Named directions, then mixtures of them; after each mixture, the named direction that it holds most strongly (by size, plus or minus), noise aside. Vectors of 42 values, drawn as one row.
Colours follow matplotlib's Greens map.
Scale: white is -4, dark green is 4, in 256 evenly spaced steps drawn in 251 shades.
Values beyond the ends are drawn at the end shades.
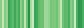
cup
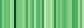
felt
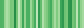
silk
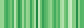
silk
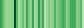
felt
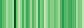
silk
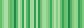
silk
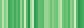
cup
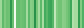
felt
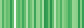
felt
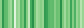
cup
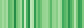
cup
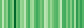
cup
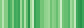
cup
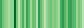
silk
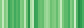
cup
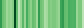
silk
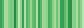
silk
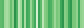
silk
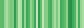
silk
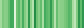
felt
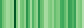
silk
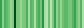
felt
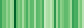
felt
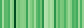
felt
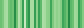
silk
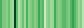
felt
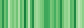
cup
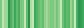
cup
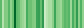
felt
